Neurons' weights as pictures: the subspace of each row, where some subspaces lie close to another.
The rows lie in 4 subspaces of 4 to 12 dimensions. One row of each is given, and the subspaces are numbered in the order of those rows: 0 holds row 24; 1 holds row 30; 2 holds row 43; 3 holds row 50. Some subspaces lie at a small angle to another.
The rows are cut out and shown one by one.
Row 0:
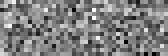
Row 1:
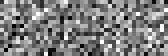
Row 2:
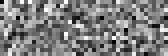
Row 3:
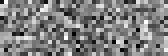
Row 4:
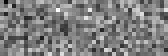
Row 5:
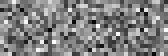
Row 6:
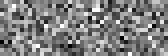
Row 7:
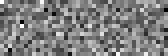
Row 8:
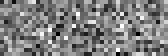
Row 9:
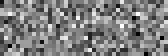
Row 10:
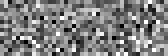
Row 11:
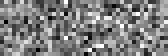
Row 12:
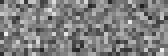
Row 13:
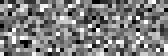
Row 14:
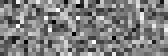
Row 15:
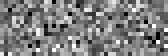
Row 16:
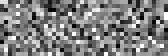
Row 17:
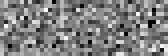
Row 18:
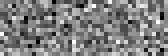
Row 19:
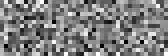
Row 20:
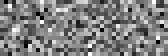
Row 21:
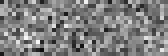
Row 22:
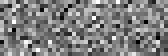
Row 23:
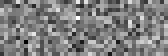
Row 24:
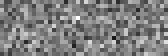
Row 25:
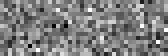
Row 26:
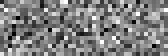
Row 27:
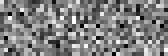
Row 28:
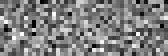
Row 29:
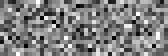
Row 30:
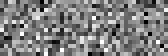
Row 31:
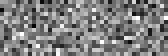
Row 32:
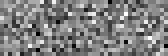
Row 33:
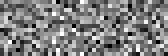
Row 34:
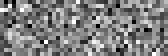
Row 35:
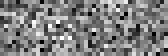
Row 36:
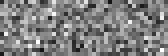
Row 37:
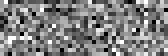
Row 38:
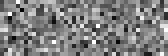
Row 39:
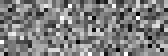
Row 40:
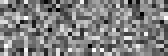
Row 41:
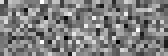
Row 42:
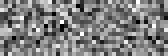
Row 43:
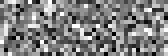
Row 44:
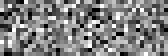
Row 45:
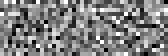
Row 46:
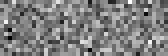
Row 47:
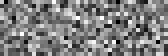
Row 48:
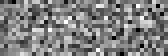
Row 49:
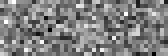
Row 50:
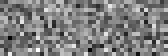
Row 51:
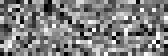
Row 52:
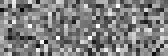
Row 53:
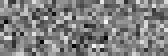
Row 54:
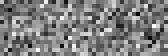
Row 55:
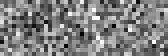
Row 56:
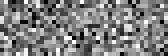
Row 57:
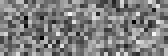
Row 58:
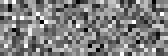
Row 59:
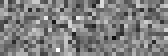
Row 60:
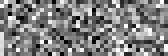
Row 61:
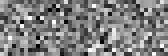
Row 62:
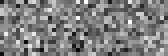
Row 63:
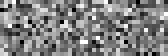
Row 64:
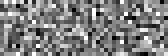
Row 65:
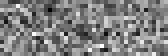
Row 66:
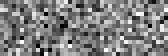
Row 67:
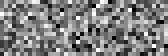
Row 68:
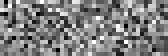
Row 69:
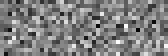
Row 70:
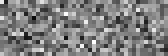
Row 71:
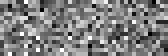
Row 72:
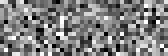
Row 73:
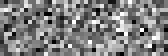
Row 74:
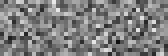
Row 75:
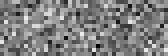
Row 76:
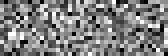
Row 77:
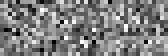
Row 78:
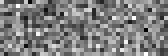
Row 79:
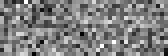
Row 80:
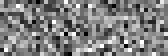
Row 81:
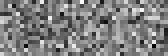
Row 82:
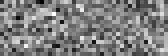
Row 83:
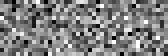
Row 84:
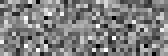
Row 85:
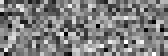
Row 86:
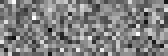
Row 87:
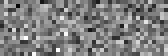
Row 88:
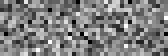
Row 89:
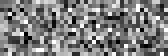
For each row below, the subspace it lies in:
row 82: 3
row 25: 1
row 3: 3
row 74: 0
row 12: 0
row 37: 3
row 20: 1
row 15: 3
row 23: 0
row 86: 2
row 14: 3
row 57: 3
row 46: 2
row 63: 2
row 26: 3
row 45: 2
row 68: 3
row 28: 1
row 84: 2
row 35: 2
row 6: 1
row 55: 3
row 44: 3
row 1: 1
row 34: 2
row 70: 0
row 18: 0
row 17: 2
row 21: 0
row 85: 3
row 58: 1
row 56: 1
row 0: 2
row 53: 1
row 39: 1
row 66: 1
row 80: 3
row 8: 2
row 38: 2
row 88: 3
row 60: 2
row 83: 1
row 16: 2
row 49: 2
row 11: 2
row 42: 3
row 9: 2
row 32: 2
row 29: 3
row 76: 3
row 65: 3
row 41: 3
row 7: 3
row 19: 1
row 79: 1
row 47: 0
